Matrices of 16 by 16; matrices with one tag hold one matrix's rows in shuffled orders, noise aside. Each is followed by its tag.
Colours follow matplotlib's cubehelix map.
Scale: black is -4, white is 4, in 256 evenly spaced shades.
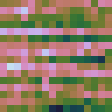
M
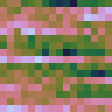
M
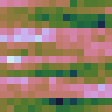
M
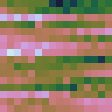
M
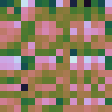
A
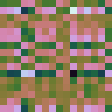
A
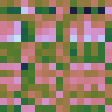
A
